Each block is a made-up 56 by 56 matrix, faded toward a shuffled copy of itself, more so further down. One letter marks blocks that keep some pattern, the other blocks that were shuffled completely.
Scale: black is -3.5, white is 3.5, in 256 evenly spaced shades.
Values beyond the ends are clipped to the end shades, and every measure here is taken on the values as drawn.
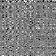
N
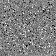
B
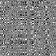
N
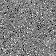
B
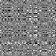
N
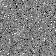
B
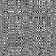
N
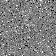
B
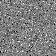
B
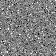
B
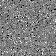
B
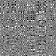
N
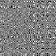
N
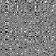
N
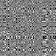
N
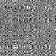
N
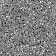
B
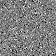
B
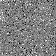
B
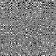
N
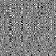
N
